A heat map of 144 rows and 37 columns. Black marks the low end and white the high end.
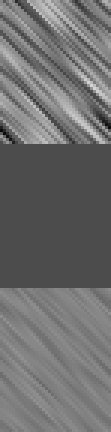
The table splits into 3 rows of 1 panel. Panel 1,1: middling, slanting down to the right, strong in contrast. Panel 2,1: low, flat. Panel 3,1: middling, slanting down to the right, faint in contrast.
